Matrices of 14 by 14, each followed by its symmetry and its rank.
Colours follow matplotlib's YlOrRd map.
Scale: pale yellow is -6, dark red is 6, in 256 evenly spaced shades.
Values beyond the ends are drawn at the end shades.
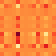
neither, rank one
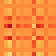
neither, rank one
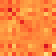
symmetric, rank three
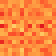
neither, rank two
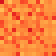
symmetric, rank three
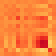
symmetric, rank two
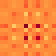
symmetric, rank one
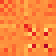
symmetric, rank three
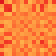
symmetric, rank two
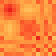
symmetric, rank two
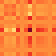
symmetric, rank one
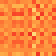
neither, rank two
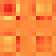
symmetric, rank one
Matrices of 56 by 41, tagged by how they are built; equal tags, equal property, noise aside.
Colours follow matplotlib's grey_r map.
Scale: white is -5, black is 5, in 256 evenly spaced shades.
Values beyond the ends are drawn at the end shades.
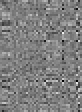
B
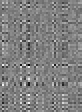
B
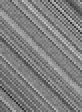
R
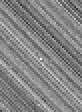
R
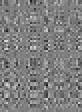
B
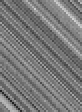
R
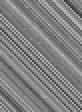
R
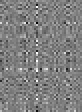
B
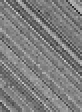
R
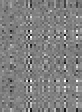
B
